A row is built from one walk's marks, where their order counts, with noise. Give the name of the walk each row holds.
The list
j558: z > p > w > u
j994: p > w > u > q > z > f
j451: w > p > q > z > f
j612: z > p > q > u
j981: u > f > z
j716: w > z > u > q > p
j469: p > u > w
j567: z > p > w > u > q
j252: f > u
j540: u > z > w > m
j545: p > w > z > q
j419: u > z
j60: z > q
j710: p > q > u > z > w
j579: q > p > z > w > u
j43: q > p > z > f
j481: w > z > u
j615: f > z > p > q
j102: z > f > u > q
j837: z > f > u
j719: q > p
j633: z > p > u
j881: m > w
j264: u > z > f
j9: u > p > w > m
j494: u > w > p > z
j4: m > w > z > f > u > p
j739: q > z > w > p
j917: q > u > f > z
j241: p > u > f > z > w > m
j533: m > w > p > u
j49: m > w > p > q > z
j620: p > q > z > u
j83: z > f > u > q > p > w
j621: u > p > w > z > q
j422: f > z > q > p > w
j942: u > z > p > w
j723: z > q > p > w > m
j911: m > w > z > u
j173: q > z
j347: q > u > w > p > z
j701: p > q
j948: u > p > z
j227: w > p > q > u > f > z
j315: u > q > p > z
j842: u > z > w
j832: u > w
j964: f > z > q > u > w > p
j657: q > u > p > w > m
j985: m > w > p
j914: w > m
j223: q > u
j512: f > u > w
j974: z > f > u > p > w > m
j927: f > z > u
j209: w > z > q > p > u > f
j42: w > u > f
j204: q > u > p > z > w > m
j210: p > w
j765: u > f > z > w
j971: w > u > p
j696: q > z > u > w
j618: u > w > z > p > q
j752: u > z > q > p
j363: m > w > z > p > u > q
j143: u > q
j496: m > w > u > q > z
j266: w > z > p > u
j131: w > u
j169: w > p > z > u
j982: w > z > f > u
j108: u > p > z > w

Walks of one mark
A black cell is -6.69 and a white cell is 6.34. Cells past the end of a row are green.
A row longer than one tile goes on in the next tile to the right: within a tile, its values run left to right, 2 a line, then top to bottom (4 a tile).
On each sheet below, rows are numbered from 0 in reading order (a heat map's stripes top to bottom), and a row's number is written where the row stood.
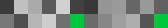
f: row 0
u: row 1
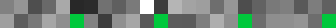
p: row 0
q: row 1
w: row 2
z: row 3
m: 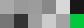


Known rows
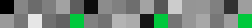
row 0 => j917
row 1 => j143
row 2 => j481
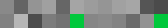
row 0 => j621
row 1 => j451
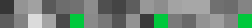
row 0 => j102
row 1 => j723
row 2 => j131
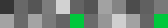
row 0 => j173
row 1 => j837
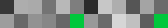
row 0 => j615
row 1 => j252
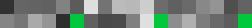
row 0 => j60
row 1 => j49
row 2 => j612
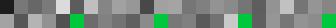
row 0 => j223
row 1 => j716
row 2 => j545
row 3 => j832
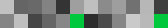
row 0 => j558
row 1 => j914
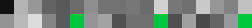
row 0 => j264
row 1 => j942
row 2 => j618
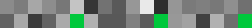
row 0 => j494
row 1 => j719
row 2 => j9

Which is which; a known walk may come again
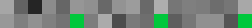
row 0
j710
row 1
j621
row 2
j83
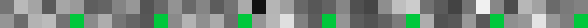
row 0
j512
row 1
j612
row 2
j540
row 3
j264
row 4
j347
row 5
j657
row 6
j927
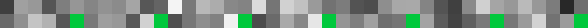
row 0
j981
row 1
j994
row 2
j911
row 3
j496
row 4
j696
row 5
j739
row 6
j982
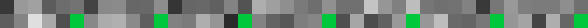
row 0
j102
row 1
j419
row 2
j60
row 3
j971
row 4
j618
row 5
j633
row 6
j9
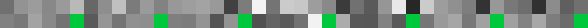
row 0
j964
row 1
j832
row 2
j209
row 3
j363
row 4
j719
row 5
j481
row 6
j620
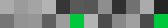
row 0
j227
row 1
j701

